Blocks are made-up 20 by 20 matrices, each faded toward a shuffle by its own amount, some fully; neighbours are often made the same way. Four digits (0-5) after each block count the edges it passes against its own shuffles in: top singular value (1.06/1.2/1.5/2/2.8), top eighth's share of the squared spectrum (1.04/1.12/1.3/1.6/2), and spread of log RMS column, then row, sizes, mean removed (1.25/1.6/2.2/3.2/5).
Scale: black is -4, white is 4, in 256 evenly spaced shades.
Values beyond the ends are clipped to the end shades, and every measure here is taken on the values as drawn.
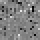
2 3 0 0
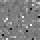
0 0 0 0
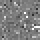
1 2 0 0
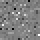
0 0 0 0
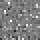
0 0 0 0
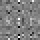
3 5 2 1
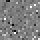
0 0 0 0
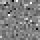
0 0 0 0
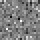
0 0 0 0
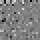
3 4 1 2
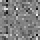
3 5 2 1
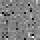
1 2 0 0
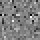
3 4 1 1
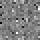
1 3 0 0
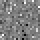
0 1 0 0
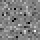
0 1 0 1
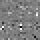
2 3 0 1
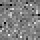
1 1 0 0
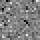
1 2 1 0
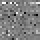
2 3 0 1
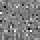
0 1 0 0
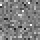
0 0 1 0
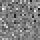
1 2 0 0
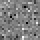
2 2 1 0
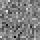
1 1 0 0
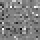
3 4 1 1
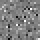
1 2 0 0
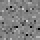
0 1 0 0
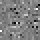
2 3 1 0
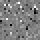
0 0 1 0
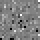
0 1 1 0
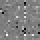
2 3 1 0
